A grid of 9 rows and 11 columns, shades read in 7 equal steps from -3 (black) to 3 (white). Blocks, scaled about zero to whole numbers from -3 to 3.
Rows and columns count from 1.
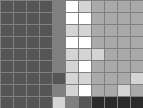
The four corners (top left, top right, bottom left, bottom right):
-1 1 -1 -2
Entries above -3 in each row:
11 11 11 11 11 11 11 11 11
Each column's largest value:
-1 -1 -1 -1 2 3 3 2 1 2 2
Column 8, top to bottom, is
1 1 1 1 2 1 1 1 -2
